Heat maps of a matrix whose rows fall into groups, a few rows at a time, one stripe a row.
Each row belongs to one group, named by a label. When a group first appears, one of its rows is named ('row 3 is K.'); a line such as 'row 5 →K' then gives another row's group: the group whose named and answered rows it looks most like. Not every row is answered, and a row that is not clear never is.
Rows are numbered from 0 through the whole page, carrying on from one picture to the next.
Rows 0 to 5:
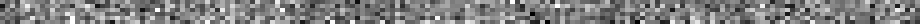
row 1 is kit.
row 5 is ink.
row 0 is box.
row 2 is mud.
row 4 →box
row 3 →ink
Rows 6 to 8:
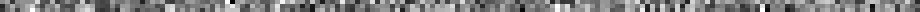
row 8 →kit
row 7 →kit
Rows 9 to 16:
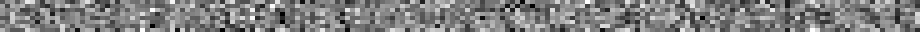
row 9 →kit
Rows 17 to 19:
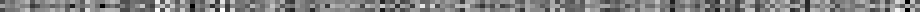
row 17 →mud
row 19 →mud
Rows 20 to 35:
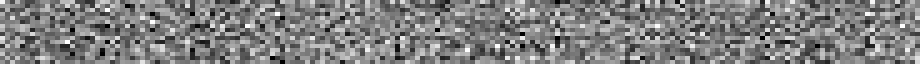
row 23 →box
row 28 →kit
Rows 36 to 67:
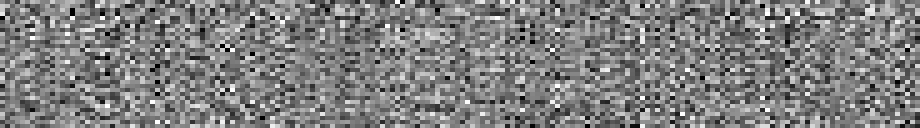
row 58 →mud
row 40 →box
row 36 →box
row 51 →ink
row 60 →kit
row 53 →box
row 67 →ink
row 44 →ink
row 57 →kit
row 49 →box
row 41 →mud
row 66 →mud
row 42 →ink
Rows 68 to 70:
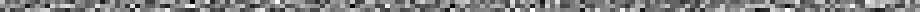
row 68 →box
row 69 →ink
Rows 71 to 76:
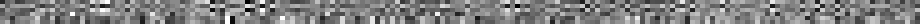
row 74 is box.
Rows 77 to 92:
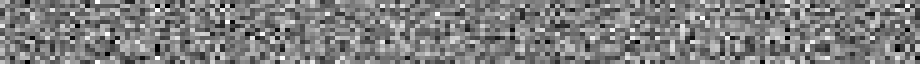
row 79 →mud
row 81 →kit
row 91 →mud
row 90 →ink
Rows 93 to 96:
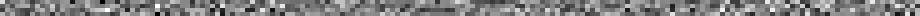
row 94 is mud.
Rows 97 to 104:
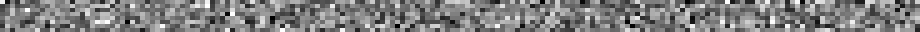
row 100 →mud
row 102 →ink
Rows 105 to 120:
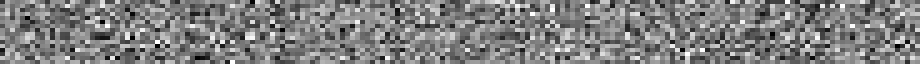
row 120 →mud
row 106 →ink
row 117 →kit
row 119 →ink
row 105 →box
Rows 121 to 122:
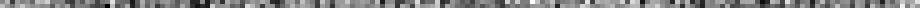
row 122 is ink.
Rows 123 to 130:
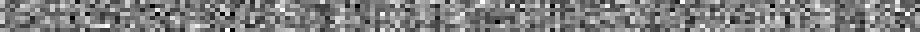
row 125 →mud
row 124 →box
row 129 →ink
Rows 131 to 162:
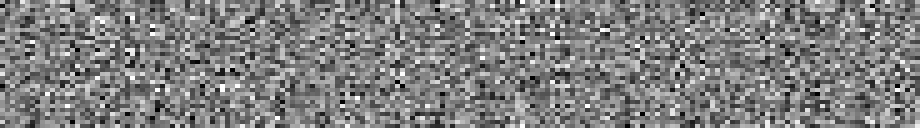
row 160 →box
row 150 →ink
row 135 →ink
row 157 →ink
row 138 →box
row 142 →ink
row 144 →ink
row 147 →kit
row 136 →ink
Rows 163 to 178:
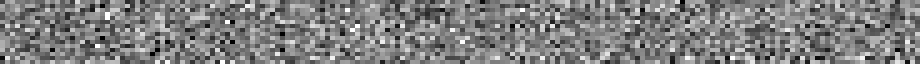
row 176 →box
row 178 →mud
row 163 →kit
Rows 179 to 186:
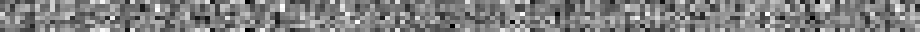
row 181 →mud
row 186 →ink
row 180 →mud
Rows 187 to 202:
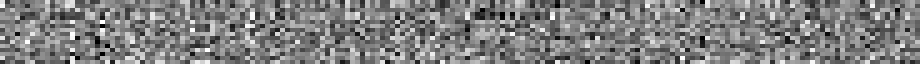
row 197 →kit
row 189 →kit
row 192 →box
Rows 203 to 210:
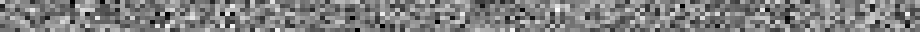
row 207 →ink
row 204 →kit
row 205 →kit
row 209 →mud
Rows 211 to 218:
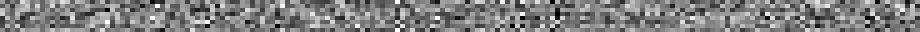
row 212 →mud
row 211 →box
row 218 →box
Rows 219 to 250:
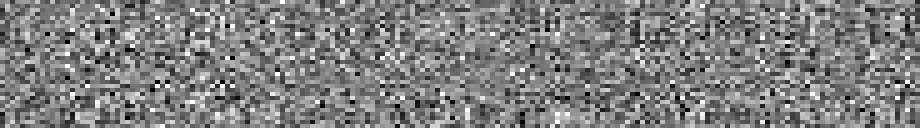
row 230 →ink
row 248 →kit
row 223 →mud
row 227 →kit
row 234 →kit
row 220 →kit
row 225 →mud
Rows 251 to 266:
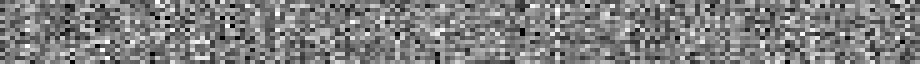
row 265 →ink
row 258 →kit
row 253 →kit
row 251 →mud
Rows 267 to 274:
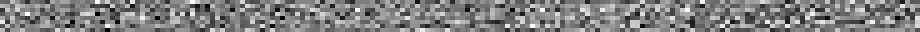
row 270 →kit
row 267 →ink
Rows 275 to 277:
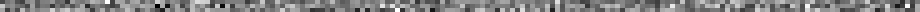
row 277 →box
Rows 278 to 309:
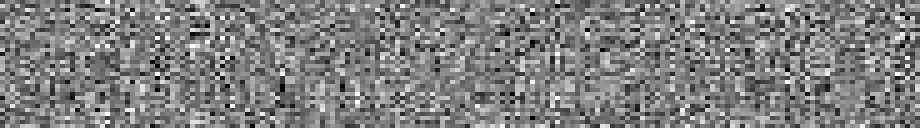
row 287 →mud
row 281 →ink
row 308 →ink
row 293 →box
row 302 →kit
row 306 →ink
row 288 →ink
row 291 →kit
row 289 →ink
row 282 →mud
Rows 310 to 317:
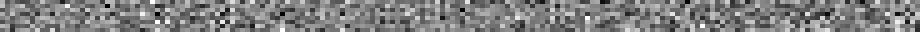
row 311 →ink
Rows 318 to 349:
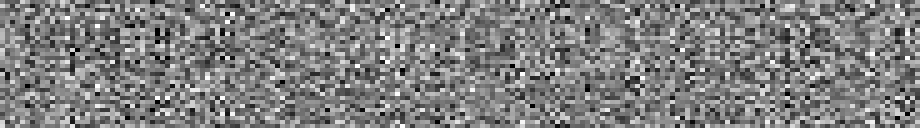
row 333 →ink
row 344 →ink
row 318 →box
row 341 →kit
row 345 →box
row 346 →mud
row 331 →box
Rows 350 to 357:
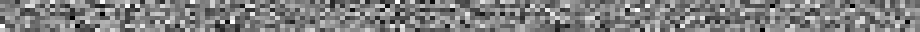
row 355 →mud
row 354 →kit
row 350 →box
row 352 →ink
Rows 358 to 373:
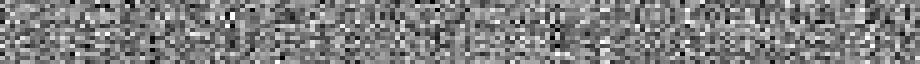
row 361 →mud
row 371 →kit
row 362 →mud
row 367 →box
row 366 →ink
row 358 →kit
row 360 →box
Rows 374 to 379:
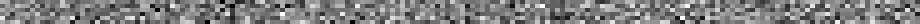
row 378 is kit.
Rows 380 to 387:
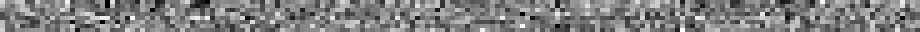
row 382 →box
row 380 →ink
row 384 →ink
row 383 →kit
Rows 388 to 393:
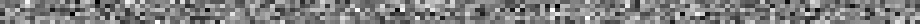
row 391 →kit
